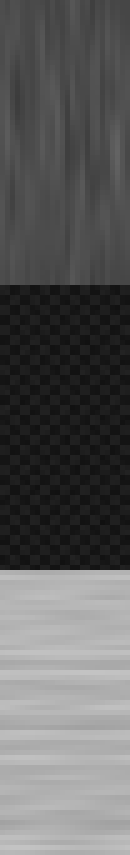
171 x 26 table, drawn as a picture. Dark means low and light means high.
It is made of 3 by 1 panels. Panel 1,1: low, streaked downward, faint in contrast. Panel 2,1: very low, checkered, faint in contrast. Panel 3,1: high, streaked across, faint in contrast.
